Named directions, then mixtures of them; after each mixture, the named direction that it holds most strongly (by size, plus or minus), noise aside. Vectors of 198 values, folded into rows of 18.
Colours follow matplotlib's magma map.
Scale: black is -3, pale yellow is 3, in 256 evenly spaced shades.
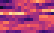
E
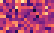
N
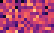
N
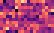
N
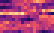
E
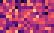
N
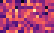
N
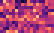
N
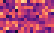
N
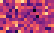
N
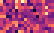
N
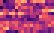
E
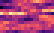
E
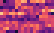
E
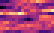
E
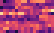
E
